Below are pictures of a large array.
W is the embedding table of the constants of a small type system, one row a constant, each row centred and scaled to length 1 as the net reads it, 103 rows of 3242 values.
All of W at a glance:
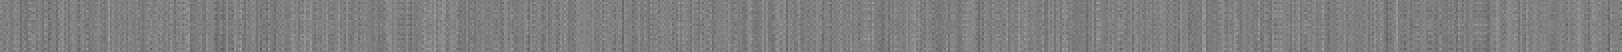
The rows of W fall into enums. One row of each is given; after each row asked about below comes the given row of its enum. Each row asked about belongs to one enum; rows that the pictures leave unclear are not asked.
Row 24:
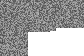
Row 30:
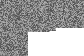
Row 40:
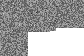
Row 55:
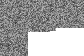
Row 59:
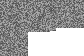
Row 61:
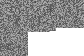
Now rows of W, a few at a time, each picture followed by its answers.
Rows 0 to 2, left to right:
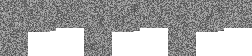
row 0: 40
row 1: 61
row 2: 59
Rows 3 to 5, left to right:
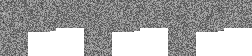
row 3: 40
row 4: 24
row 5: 59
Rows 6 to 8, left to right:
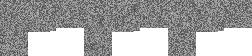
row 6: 24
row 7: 61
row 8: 40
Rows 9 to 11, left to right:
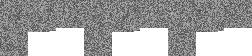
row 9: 30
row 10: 59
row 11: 40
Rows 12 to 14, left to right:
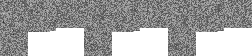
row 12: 40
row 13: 30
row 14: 61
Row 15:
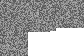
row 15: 24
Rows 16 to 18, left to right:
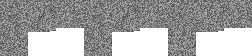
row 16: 59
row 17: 59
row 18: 24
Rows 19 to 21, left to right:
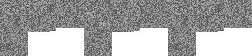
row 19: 61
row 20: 40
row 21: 61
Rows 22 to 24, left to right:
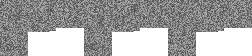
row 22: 30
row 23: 61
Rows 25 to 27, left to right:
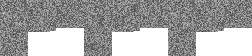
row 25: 40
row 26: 61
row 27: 40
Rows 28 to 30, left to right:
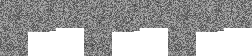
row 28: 30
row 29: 55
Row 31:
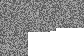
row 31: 24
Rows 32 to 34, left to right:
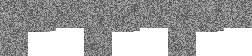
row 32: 40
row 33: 61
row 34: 30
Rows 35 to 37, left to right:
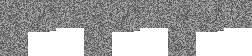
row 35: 59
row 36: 59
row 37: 30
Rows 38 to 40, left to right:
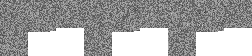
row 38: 24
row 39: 59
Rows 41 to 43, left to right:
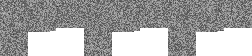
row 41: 40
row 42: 24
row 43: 30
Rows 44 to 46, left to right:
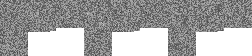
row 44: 24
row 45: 40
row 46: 61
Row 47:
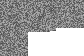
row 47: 59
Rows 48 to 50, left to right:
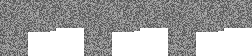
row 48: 24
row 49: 24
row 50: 24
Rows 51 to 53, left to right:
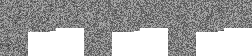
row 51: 55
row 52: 40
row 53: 59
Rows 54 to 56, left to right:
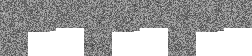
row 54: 40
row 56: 30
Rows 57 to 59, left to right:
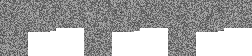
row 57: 24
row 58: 40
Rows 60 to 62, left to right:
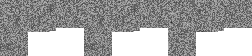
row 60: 61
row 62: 40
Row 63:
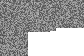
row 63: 24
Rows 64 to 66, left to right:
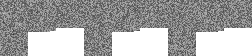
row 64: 40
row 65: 59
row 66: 24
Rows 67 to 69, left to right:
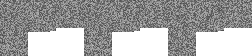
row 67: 24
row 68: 24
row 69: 59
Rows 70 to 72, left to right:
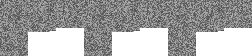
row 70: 30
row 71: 30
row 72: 59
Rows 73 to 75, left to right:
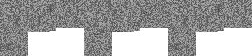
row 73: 61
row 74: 40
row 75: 61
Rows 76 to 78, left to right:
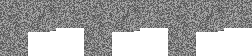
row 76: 59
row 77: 59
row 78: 59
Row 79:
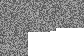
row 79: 24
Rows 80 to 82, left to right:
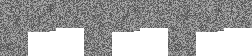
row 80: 61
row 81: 59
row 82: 30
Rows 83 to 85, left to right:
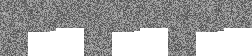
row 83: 40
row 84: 24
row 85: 30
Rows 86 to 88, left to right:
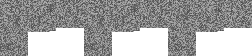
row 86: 61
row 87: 61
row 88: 30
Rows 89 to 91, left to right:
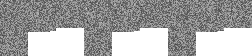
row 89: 24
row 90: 40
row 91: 30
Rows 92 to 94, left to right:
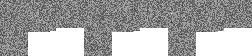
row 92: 24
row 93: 30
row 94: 40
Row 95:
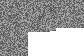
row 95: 59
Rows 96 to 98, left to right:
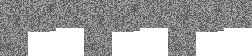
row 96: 61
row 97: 61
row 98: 30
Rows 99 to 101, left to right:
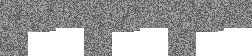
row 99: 30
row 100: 59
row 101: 40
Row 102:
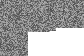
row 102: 30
